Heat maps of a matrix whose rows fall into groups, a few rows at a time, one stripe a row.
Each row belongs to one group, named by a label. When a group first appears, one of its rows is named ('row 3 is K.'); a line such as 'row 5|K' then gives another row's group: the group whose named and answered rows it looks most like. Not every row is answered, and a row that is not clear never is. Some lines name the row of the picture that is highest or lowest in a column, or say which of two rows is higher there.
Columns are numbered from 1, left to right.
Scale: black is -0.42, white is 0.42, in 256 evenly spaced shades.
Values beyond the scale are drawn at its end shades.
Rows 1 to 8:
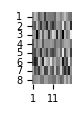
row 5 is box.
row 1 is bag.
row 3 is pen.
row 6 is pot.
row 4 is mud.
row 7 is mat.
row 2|box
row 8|mud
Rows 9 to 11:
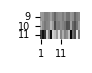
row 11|pot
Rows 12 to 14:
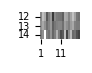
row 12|bag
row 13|bag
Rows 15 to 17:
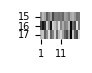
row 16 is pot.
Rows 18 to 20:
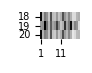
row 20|mud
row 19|pen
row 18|mud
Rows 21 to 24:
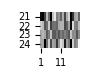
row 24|pen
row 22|pen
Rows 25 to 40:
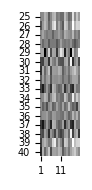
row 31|mud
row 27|bag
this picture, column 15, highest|35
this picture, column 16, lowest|29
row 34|mud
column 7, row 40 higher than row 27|Yes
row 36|mud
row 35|mat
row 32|mud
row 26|mud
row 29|pen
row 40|mud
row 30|box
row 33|pot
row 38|box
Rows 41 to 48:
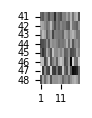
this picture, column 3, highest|43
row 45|pot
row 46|pen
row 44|box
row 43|bag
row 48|mud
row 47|mat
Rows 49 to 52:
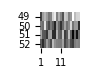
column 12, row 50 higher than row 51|No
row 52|pot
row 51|mat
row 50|box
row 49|mud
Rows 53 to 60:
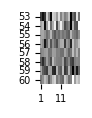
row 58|pot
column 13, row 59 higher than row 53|No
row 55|bag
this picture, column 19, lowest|59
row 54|pen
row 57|mud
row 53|pot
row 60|mud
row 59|mat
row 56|pen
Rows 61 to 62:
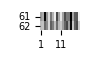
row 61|pen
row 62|pen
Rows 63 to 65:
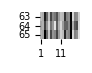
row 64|pen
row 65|pen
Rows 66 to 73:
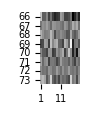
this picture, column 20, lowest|66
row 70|mat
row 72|mat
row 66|mat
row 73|bag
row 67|mud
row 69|box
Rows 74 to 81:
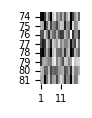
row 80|pen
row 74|pot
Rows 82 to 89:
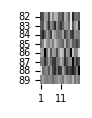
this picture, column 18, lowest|88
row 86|pen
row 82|box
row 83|box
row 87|mat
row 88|mat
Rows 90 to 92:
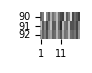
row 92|mat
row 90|box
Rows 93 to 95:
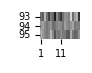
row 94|bag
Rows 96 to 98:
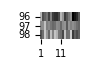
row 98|box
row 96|mat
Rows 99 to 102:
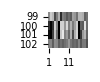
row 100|pot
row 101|pot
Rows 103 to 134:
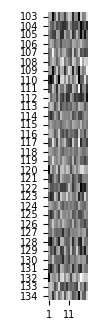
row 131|pot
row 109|pen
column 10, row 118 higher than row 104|Yes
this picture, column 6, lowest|110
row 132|mud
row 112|mat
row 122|mat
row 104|mat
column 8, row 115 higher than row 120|No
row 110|pot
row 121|pot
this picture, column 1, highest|112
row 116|bag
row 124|bag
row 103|pen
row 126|box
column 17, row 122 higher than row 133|No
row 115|bag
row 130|box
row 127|box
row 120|mud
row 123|pot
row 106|bag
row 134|pen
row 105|mat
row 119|box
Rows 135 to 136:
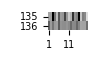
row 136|mud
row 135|pen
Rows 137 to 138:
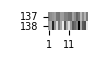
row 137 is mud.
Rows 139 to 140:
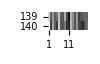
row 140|mat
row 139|mat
